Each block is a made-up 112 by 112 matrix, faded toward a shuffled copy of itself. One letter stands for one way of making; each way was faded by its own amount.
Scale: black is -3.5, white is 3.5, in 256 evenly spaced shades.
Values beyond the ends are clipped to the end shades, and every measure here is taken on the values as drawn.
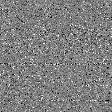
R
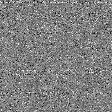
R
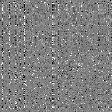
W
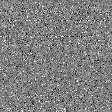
R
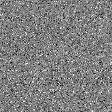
R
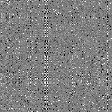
W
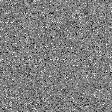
R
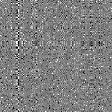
W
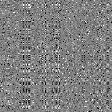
W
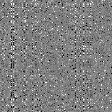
W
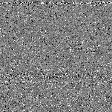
R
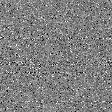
R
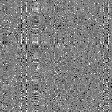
W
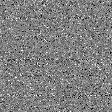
R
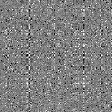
W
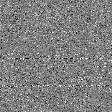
R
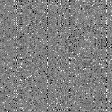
W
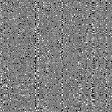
W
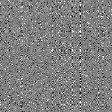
W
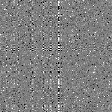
W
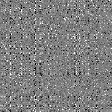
W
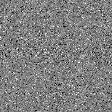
R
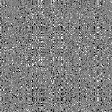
W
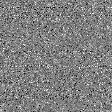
R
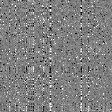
W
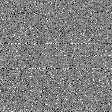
R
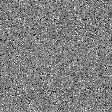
R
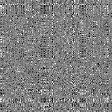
W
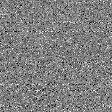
R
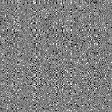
W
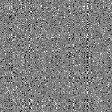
W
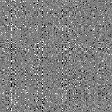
W
